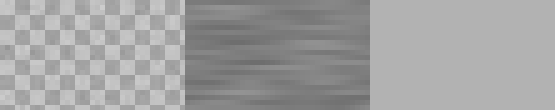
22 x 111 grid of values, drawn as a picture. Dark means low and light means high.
The table splits into one row of 3 panels. Panel 1,1: high, checkered. Panel 1,2: middling, streaked across, faint in contrast. Panel 1,3: high, flat.
